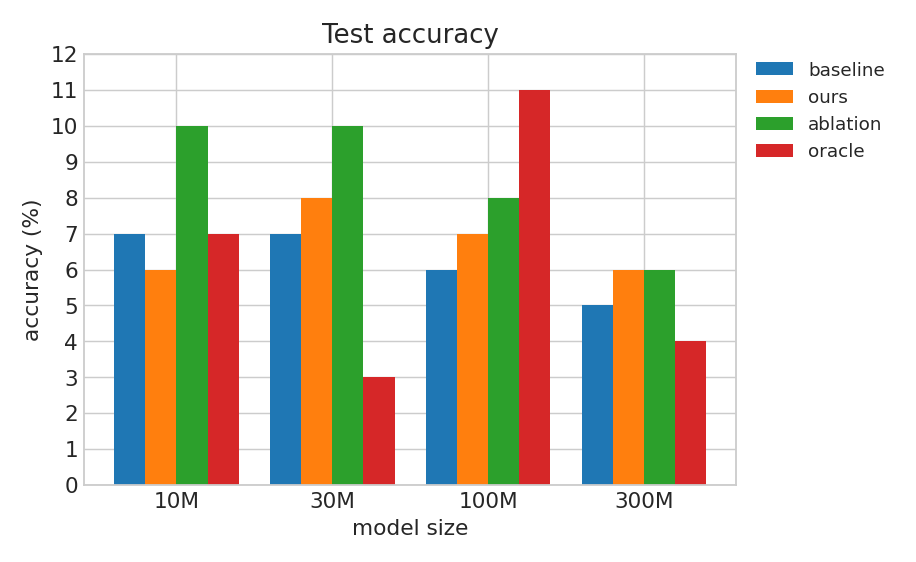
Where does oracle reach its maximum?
100M
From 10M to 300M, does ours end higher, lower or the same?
the same
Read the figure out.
Title: Test accuracy
x-axis: model size, ticks 10M 30M 100M 300M
y-axis: accuracy (%), ticks 0 1 2 3 4 5 6 7 8 9 10 11 12
Legend: baseline, ours, ablation, oracle
Values:
baseline: 7 7 6 5
ours: 6 8 7 6
ablation: 10 10 8 6
oracle: 7 3 11 4
